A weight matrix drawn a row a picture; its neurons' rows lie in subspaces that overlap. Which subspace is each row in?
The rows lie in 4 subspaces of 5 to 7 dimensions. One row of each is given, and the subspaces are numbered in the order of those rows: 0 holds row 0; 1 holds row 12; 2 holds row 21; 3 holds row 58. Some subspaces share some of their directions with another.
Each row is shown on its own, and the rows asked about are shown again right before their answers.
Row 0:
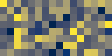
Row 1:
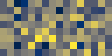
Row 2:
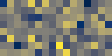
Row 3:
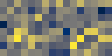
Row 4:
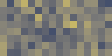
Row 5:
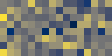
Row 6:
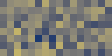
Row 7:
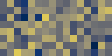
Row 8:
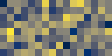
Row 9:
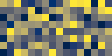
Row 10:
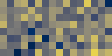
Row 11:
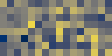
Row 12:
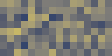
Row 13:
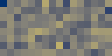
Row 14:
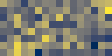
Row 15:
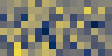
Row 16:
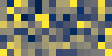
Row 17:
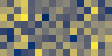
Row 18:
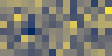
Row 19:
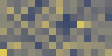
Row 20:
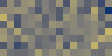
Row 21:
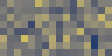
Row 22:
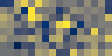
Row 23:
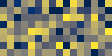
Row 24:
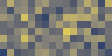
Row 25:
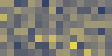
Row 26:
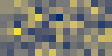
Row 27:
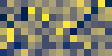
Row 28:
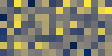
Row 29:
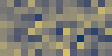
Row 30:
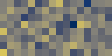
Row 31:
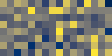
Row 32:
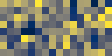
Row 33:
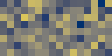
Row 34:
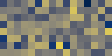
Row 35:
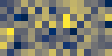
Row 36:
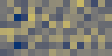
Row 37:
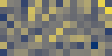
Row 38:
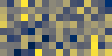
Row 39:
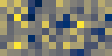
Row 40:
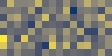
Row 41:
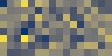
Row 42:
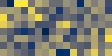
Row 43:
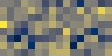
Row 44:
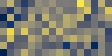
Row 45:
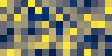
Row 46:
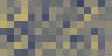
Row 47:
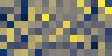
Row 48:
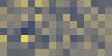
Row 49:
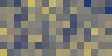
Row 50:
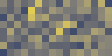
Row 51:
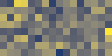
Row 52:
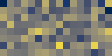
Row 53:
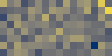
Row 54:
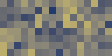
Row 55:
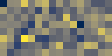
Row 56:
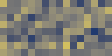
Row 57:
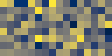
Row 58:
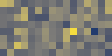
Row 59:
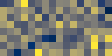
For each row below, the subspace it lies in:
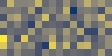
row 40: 2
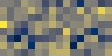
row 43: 0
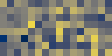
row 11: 2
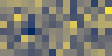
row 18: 2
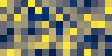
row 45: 2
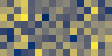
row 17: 0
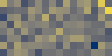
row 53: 1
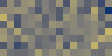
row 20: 1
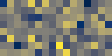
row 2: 2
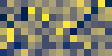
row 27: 2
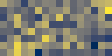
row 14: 1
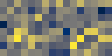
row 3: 0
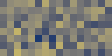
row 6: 1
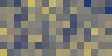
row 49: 3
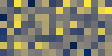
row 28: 1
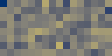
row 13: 0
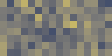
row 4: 0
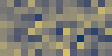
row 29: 0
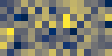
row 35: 0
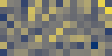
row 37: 3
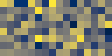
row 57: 3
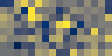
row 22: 3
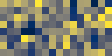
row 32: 2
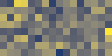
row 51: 3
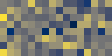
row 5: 3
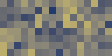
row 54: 0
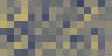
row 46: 0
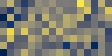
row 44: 3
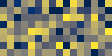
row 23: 1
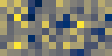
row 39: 3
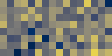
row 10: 1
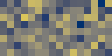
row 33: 3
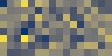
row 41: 2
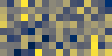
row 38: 1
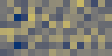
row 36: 1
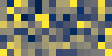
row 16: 3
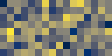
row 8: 3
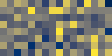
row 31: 2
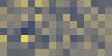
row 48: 2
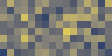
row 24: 3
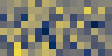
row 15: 1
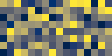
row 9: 1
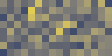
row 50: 3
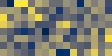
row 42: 3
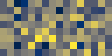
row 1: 1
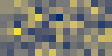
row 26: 1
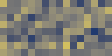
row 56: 0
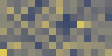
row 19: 3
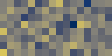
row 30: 3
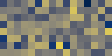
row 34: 2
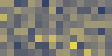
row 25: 1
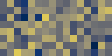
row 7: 0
